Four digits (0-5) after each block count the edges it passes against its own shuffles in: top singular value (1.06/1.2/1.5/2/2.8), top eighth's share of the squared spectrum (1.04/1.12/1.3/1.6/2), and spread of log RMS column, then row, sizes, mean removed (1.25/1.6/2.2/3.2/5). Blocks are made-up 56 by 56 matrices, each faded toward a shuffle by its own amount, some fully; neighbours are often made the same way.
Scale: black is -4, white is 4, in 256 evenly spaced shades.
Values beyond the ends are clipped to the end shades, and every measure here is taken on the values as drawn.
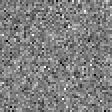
1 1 0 0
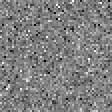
0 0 0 0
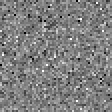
2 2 0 0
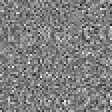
4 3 2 1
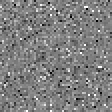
3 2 0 0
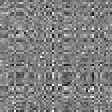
5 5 3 3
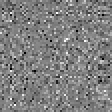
4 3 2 1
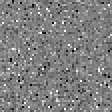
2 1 0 0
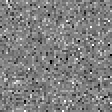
2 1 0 0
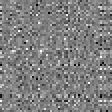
4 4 2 2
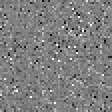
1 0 0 0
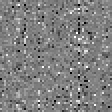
3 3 2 1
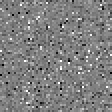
2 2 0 0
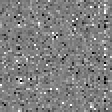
3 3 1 0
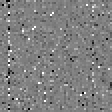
3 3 1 0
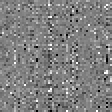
3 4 3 1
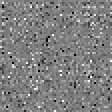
3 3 1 1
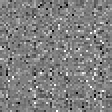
4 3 2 1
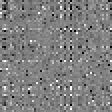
4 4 2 2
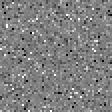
0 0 0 0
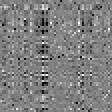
5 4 3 2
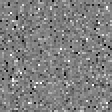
2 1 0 0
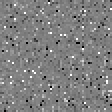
1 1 0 0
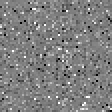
2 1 0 0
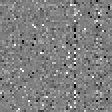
3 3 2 0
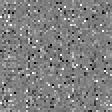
3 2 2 0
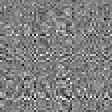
4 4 2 3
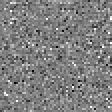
2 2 0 0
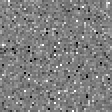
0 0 0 0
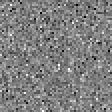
0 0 0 0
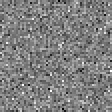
1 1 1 0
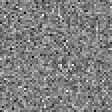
2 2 0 0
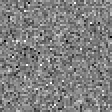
0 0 0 0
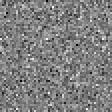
1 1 0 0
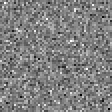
0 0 0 0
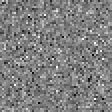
0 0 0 0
